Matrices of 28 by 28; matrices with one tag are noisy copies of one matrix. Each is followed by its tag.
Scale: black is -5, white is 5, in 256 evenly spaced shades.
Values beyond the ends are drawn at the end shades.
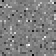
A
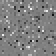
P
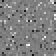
A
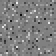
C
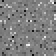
A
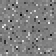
C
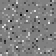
C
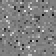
P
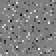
C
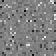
A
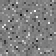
C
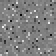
C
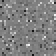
A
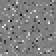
C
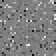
A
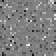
A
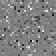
P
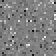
A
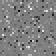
P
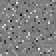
C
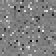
P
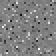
C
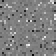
A
